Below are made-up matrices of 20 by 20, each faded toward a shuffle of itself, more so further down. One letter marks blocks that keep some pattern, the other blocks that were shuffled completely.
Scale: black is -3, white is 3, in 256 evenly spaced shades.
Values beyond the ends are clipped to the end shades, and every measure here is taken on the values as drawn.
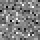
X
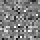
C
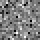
X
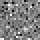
X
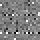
C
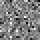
C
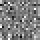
C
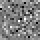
X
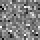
X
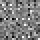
C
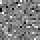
X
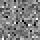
X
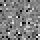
X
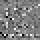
C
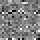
C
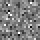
X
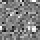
C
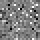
X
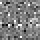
C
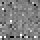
C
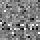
C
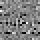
C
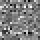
C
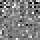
C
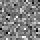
X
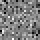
X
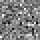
X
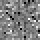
X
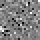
X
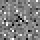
X
